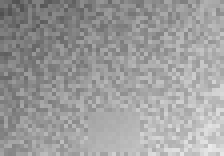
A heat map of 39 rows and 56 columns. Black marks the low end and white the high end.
Odd patch: calmer, in the bottom middle. Slope: up to the bottom right. Grain: fine. Calmest part: bottom middle. Ninth with the highest average: bottom right. Ninth with the lowest average: top left.
